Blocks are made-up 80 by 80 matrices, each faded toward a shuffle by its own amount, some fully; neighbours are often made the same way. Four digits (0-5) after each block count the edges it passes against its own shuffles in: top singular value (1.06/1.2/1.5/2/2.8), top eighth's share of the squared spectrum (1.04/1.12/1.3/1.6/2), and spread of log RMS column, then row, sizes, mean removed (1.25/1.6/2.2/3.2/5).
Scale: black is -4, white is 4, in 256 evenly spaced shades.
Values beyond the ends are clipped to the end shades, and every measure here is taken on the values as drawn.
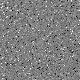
2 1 0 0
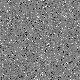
1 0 0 0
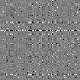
5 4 2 2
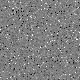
1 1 0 0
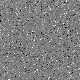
0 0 0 0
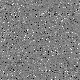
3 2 0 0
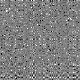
4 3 2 2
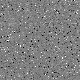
1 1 0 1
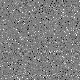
3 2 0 1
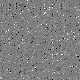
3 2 0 1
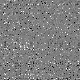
3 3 2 2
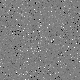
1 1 0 0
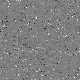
0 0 0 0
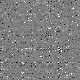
3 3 1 1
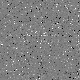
2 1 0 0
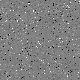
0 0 0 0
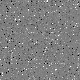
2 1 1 0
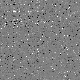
3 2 1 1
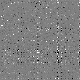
4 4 2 2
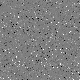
0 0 0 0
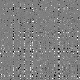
4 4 3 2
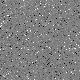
0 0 0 0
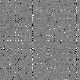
4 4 2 2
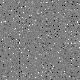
3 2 1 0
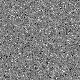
1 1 0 0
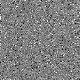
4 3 1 1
